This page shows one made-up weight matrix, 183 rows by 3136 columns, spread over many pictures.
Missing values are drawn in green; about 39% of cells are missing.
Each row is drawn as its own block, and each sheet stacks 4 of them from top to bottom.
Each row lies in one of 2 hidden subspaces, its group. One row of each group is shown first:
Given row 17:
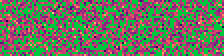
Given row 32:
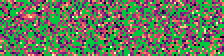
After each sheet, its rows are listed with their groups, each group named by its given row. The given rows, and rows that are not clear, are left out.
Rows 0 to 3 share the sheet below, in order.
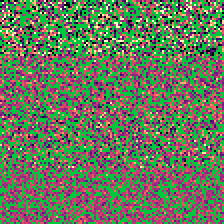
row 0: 32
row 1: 32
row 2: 17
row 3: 17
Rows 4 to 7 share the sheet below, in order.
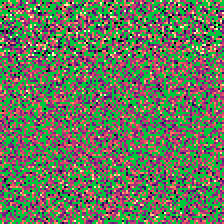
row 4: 32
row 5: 17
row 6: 32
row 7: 17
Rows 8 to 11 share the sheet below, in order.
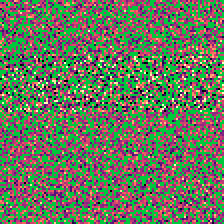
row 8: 32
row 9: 17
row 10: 17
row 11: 17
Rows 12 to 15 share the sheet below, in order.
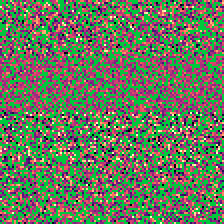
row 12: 17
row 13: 17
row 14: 17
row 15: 32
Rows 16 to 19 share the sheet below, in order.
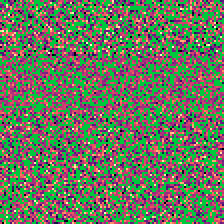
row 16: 32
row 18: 32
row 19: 17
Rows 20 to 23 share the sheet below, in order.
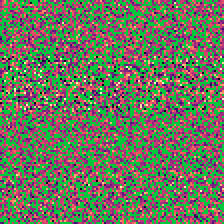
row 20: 17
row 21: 17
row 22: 32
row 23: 32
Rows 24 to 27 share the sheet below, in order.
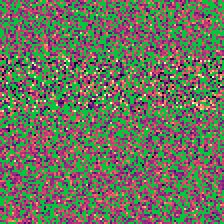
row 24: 17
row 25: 32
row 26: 17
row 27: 32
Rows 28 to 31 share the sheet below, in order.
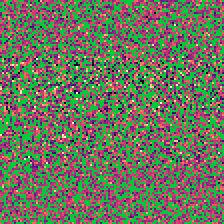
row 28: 17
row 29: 17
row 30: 17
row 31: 17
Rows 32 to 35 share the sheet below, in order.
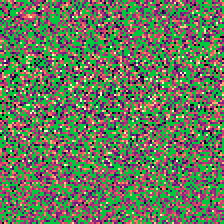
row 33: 17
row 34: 17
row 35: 17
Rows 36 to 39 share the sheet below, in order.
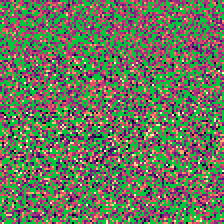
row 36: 32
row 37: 17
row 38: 17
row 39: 17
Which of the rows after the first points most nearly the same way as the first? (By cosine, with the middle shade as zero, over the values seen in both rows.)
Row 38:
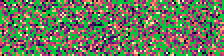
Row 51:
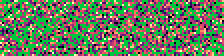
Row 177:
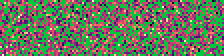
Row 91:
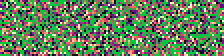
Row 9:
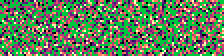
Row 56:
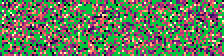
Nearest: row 9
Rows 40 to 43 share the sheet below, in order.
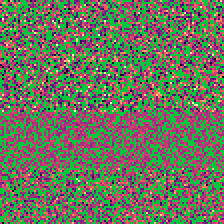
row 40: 17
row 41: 32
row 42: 17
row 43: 17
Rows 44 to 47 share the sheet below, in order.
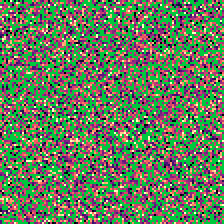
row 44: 17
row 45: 32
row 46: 17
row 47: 32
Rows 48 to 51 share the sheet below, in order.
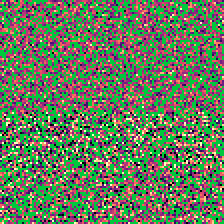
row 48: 32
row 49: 32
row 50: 17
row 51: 32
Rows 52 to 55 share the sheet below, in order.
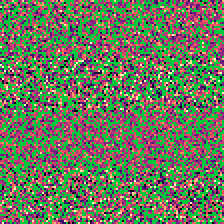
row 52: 17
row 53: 32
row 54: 32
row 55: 17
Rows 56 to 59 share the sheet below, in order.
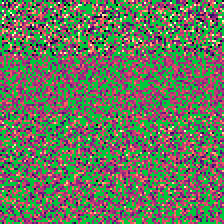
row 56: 32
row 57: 17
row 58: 32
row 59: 32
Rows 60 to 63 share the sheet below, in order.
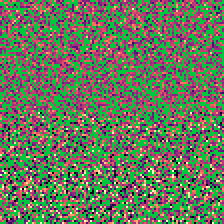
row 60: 17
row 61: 32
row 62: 17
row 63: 17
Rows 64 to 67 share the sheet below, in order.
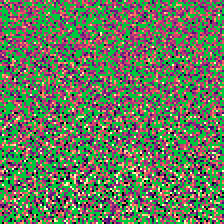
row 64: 17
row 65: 17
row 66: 32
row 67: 32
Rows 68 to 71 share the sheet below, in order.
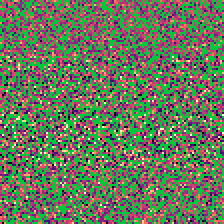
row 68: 32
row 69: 17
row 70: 32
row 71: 17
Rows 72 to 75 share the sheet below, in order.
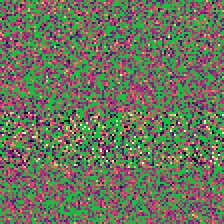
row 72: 17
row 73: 32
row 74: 32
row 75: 32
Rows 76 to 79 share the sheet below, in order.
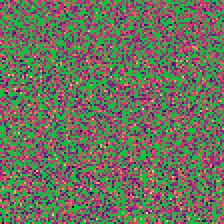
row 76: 32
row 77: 17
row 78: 17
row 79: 17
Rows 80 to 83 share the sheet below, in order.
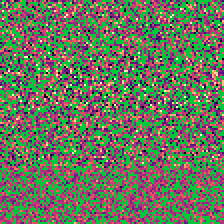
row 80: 32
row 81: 32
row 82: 32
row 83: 32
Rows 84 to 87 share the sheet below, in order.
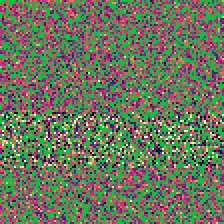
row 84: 17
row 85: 32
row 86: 32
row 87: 17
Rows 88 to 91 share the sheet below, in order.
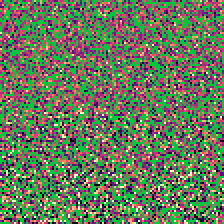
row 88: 17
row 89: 17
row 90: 17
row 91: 32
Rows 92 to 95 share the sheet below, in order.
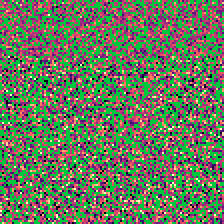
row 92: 17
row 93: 17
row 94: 32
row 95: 17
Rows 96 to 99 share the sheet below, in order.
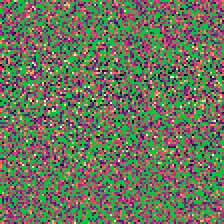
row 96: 32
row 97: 32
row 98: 17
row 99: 32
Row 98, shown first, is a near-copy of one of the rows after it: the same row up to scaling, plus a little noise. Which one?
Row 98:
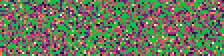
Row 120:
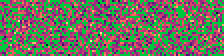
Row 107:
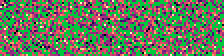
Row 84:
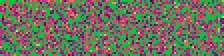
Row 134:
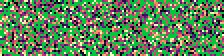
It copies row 134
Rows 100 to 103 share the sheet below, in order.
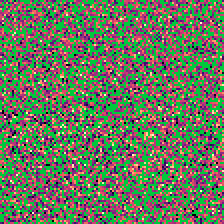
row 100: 32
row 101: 17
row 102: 17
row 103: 32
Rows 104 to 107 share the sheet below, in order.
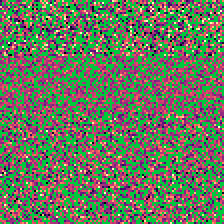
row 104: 17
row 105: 32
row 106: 17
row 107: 17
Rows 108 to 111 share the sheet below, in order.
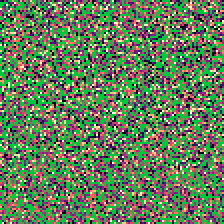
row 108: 32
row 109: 17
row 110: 17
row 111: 17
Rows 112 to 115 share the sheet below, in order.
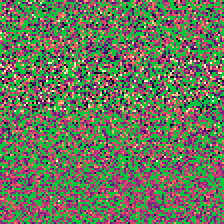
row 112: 17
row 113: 32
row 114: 17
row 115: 32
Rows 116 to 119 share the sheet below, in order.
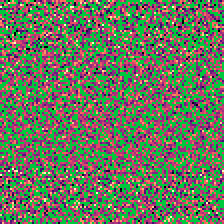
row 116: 17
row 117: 32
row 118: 17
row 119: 17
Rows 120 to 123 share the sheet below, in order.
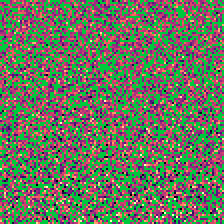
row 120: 17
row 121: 17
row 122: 17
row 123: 17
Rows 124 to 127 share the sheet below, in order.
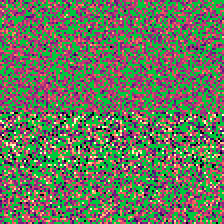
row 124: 32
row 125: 17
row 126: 32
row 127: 17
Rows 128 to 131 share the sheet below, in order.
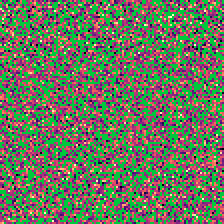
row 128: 32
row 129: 32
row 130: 32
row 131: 32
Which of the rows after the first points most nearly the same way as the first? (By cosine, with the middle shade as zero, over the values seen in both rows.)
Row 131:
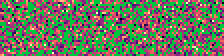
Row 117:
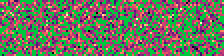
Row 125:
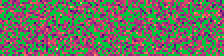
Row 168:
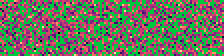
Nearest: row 168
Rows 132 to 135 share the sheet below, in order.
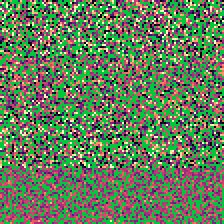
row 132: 32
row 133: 32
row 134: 17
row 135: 17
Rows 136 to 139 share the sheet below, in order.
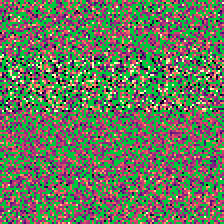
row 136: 17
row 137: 17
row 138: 32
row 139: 17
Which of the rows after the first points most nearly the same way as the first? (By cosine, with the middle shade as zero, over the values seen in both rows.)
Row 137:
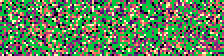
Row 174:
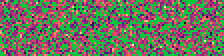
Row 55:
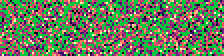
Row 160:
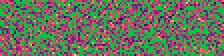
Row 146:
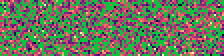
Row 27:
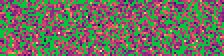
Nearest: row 55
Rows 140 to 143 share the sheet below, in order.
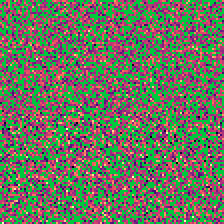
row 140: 32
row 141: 17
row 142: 17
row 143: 17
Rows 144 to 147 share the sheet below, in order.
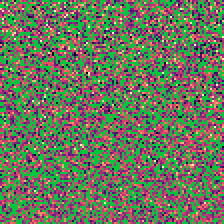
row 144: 32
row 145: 32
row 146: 17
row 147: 17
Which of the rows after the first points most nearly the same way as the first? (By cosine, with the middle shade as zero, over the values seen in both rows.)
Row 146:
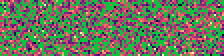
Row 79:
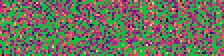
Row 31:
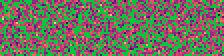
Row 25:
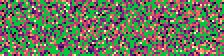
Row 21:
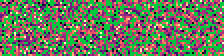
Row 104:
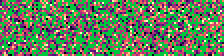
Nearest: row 104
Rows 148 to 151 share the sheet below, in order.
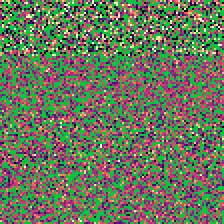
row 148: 32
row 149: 17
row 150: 17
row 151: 17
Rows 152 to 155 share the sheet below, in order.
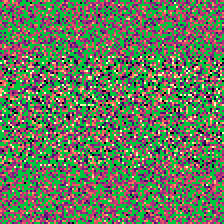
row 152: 17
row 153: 17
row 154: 32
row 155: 17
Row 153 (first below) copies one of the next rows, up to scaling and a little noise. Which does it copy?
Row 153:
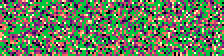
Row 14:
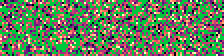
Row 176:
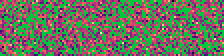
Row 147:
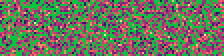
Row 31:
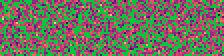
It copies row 14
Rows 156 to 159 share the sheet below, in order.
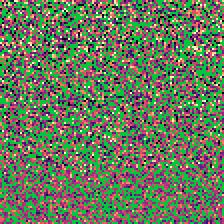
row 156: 32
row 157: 32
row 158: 17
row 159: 17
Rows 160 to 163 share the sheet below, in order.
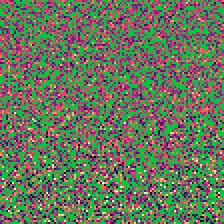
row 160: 32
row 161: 17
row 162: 32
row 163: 32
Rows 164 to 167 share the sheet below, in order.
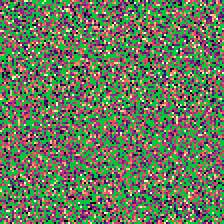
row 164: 32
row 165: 17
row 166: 17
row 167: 17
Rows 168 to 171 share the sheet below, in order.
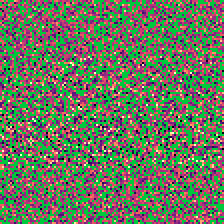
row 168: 32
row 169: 17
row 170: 32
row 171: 32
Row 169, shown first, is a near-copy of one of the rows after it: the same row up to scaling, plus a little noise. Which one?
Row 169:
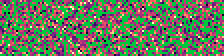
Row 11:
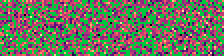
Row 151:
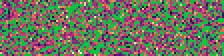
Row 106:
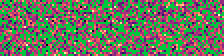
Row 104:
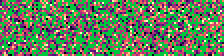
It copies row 151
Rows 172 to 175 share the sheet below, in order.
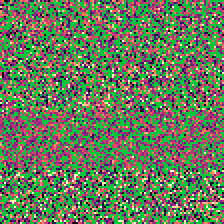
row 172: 17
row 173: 17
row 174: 17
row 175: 32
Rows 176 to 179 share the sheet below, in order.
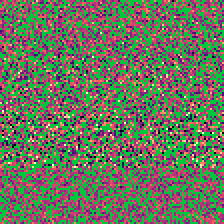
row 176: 17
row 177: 17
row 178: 32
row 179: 32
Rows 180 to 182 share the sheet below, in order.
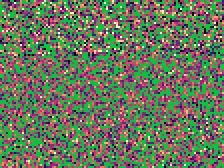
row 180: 32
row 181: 32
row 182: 17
